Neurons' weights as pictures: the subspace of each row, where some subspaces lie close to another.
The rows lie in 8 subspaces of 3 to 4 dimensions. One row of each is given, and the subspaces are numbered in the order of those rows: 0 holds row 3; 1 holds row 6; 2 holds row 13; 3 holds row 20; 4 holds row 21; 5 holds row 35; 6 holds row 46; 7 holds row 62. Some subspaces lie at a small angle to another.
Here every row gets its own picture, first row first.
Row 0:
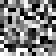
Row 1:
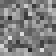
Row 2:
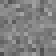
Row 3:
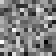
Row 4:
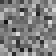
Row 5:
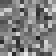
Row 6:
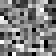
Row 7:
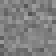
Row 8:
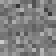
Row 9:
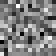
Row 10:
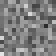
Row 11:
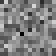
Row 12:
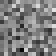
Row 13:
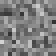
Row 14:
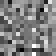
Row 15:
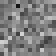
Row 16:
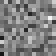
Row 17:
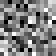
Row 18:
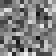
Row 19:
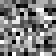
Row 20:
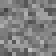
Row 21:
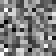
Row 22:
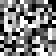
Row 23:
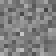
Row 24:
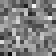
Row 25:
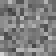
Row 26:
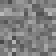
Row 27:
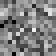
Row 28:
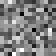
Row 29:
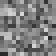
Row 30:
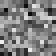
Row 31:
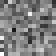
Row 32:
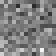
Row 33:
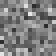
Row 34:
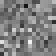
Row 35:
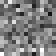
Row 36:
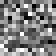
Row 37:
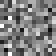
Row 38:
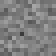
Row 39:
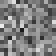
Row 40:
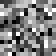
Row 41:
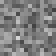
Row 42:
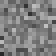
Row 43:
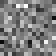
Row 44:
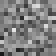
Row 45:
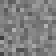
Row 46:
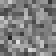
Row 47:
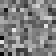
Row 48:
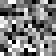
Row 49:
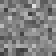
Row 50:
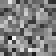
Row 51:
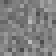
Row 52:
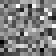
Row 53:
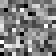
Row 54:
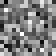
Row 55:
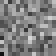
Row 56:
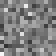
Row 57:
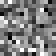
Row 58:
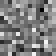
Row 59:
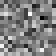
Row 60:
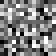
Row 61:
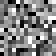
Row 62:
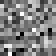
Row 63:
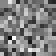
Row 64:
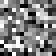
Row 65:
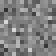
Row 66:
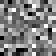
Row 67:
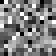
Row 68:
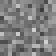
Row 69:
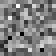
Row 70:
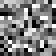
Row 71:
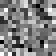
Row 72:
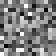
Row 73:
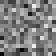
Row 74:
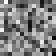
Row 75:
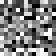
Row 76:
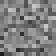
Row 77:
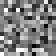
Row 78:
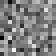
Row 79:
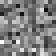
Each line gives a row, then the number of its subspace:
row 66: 7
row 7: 6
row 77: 1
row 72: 0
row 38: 2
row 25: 2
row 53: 0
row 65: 4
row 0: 3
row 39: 7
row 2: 5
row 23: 0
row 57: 6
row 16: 6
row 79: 6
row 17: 4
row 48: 5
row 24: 7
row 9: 5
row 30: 3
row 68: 1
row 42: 3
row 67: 4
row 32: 5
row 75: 2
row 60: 2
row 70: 5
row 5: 0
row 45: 1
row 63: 3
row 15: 6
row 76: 2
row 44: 2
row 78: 1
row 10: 3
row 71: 1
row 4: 4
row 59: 5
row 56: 0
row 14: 1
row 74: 4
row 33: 3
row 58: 1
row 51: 4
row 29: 2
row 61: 7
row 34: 4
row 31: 5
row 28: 7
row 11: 4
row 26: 2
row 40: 7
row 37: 7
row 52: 5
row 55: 5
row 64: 0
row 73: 7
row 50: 3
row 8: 5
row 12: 2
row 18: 0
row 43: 4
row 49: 7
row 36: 6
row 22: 0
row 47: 1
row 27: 7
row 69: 6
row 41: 2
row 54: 4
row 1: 6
